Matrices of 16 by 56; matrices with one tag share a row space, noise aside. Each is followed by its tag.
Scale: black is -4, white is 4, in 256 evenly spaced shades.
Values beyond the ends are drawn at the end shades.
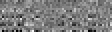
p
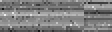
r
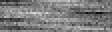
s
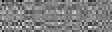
p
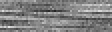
s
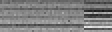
r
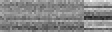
r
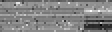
r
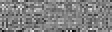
p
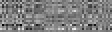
p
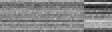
r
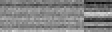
r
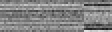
r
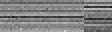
r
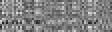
p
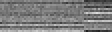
r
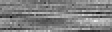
s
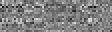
p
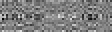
p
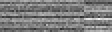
r
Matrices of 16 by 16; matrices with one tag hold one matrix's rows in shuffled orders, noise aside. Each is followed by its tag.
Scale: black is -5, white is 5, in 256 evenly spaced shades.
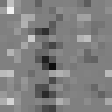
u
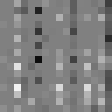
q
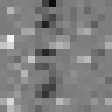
u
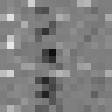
u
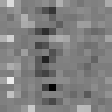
u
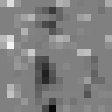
u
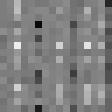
q
